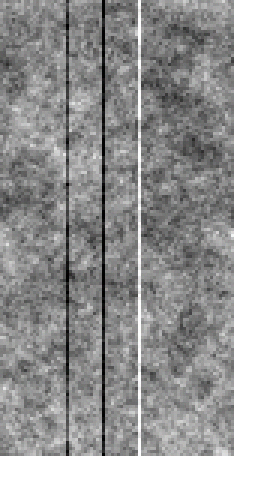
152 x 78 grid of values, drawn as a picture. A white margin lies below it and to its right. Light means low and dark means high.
Odd lines: columns 23, 35 and 47. Grain: streaks running down. Average level on the scale: 50%. Histogram: heavy tails on both sides.
